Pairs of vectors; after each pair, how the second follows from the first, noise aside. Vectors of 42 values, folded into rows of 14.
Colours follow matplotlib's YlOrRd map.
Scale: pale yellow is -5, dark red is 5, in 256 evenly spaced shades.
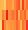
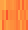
shrunk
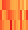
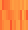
shrunk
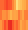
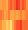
reversed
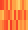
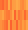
shrunk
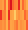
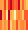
scaled up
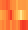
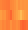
shrunk
